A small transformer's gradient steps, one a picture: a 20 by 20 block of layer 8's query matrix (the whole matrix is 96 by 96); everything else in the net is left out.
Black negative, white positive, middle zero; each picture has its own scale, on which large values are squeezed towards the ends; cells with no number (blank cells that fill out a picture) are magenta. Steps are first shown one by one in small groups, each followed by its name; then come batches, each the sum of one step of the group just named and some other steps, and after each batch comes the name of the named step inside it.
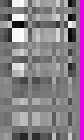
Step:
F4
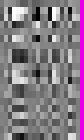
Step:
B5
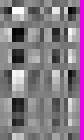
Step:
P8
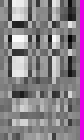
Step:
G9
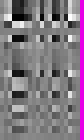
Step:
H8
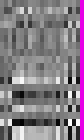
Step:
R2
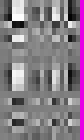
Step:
F4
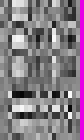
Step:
G9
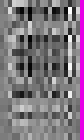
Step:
G9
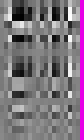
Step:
H8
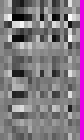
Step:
H8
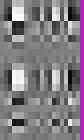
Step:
R2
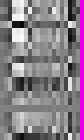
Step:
F4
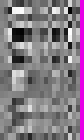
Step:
P8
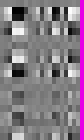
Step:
R2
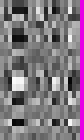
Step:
R2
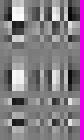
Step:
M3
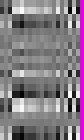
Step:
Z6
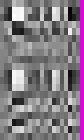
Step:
M3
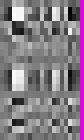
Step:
M3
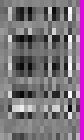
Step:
Z6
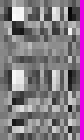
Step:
M3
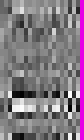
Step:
Z6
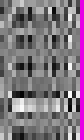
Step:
Z6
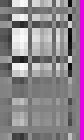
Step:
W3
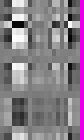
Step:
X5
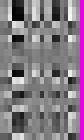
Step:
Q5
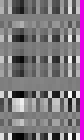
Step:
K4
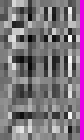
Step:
X5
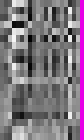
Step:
X5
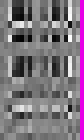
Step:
Q5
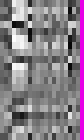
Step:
X5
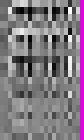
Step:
W3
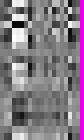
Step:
X5
